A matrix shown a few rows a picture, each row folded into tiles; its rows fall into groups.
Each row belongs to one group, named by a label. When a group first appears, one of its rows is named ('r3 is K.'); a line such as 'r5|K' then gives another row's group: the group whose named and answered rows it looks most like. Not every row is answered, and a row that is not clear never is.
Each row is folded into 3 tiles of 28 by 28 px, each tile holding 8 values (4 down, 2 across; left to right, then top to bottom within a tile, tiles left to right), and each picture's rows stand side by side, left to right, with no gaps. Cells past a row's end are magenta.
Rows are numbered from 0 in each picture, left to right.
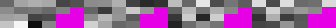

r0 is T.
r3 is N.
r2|N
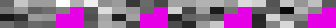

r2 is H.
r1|N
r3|N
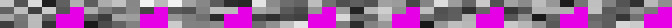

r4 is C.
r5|H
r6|T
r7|H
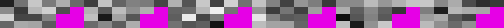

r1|C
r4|H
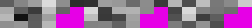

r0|C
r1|C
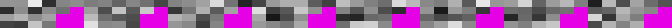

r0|N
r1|T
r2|T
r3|C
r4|H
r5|H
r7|C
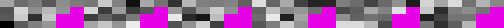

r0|N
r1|H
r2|C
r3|N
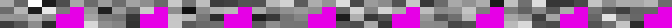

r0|N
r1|T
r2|T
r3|H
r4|N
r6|T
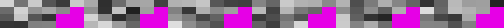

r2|T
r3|H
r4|T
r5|C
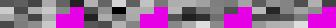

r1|N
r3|H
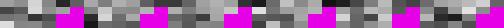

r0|T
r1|N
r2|C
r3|C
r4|C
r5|C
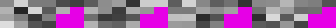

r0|T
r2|T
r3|N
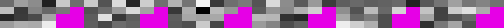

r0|H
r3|T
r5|C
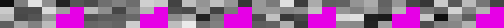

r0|C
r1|H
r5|C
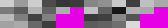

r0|T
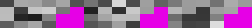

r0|C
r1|N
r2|H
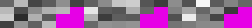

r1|C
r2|N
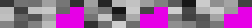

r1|N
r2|C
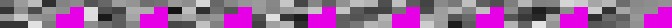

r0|N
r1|C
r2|N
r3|N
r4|H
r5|T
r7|H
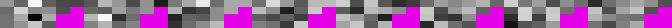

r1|T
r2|H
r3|H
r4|T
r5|C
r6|N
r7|C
